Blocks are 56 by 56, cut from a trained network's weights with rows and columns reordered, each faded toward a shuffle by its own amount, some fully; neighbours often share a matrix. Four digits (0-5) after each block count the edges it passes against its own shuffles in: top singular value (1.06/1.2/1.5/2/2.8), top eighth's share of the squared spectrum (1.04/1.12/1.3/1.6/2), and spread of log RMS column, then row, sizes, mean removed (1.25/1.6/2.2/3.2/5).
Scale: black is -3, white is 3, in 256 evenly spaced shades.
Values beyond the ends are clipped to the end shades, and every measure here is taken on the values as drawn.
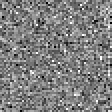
1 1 0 0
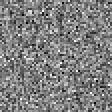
0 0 0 0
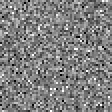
2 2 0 0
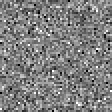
0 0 0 0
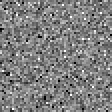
0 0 0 0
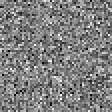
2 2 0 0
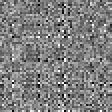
4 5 3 3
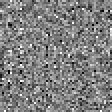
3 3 2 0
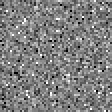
0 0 0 0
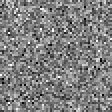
1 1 0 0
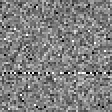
3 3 0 2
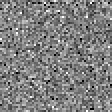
1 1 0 0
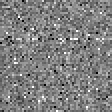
2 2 0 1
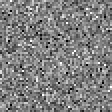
0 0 0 0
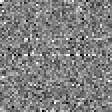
3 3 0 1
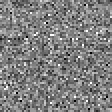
1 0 0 0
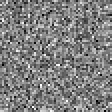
2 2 0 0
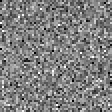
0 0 1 0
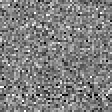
2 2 0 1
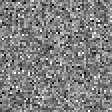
0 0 0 0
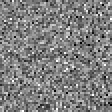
0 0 0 0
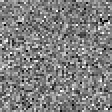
1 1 0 0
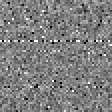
3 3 0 1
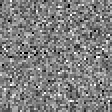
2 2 0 1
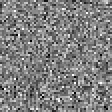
1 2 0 1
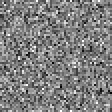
1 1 0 0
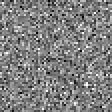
1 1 0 0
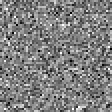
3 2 0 1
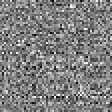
4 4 1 3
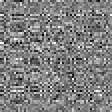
4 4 1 3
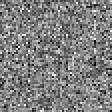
2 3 1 1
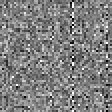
3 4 2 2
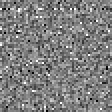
1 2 0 0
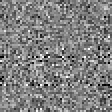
3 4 2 2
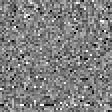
2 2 0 1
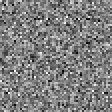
2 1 0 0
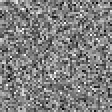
1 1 0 0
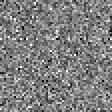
1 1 0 0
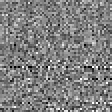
3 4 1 2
